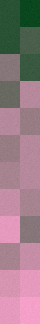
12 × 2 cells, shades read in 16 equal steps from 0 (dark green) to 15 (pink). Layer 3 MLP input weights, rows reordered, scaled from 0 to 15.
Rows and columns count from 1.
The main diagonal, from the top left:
2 4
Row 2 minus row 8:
-10 -6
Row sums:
2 6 11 17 20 20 21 22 22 22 27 29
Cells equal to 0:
1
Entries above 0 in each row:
1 2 2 2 2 2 2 2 2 2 2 2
